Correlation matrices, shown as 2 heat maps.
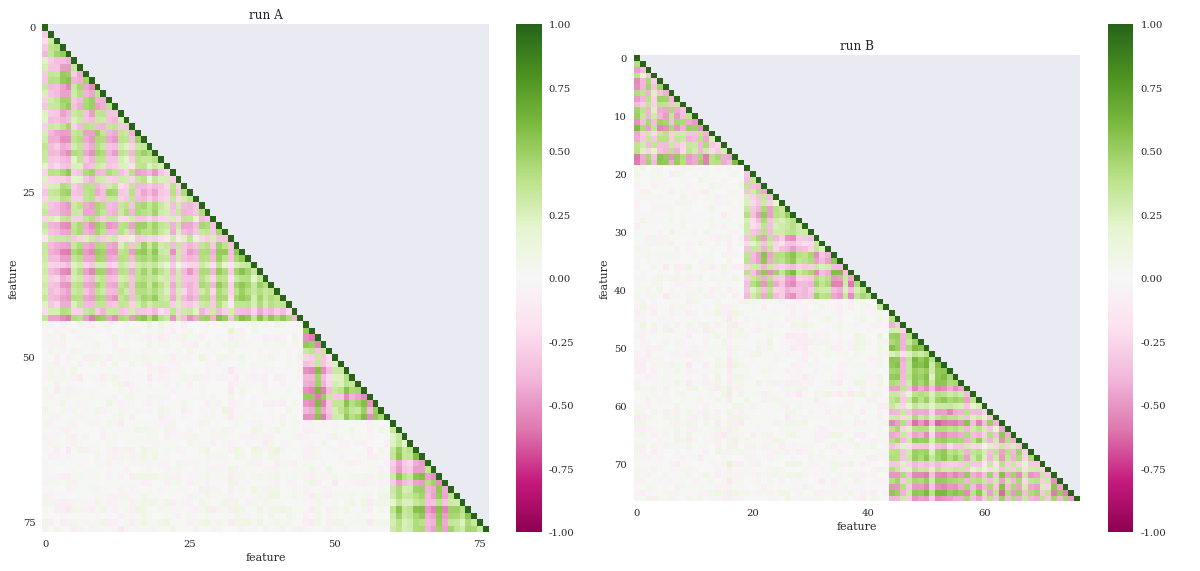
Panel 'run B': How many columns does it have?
77
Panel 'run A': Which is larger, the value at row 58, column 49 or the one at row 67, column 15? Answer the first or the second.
the second
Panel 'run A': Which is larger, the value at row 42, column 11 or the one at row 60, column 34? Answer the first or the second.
the second
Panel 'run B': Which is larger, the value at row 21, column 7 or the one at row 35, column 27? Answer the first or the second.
the second
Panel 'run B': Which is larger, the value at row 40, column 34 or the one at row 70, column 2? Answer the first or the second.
the second
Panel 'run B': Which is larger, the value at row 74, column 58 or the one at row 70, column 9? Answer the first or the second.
the second
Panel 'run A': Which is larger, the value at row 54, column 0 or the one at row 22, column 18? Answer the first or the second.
the first
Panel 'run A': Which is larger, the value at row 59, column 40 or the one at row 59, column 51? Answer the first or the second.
the second
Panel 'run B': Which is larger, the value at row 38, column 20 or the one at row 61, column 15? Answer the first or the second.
the first
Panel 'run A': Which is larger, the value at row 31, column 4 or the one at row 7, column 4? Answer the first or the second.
the second
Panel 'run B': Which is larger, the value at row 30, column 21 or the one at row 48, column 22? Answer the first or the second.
the second
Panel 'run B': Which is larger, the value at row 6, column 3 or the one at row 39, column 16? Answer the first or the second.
the first
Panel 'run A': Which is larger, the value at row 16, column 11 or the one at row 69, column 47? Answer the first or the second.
the second
